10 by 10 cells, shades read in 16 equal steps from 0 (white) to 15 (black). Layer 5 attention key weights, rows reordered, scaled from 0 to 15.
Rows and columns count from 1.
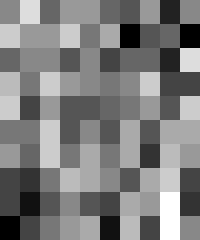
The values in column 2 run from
2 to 14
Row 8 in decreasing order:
12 11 11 10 8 7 5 5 4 3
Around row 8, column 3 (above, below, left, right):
3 10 12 4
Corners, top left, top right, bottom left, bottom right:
7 7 15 7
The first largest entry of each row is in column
9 7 9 9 2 4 8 2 2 1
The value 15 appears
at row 2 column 7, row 2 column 10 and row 10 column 1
